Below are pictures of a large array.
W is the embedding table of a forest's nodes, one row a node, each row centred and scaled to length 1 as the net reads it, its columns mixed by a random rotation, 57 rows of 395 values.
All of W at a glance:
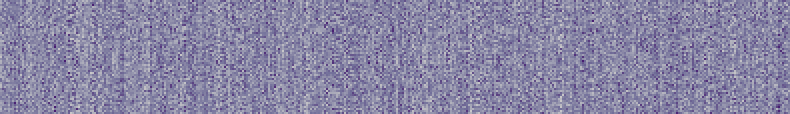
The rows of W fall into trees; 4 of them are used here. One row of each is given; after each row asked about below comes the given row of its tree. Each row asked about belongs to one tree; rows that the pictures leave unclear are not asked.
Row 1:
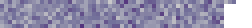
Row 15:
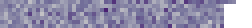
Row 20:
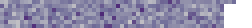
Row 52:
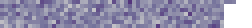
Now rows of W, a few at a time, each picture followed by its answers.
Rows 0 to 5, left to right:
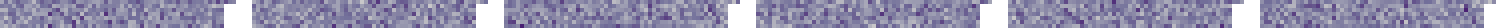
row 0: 15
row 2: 1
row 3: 52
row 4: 15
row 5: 1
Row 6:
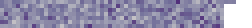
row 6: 20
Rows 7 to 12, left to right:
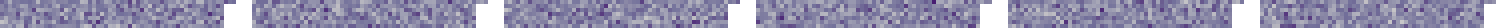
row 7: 52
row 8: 1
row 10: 20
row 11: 1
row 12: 20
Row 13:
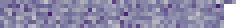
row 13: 52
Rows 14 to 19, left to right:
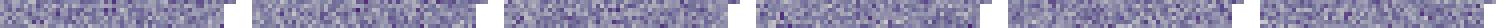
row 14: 15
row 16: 15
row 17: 20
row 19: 52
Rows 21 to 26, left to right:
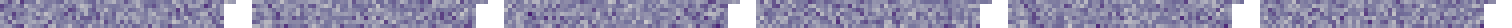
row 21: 1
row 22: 20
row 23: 20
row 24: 15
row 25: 20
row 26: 15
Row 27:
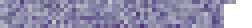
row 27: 1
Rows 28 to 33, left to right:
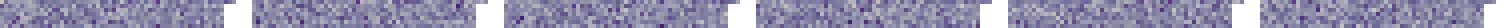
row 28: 15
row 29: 1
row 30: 15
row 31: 15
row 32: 1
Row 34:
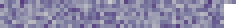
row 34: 1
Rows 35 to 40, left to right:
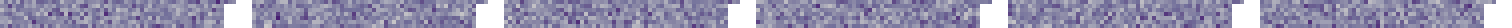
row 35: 15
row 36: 20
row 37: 15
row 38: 20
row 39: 52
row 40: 1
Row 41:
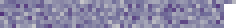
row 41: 52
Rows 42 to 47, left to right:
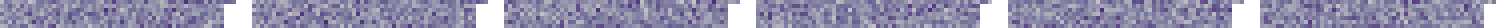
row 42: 15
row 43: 15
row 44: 1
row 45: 52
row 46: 1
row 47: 1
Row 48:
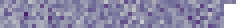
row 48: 20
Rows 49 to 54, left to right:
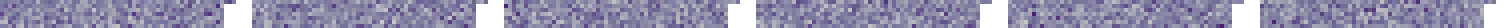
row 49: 52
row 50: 20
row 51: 1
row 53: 20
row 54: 15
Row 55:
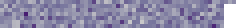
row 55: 20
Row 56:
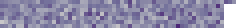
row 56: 52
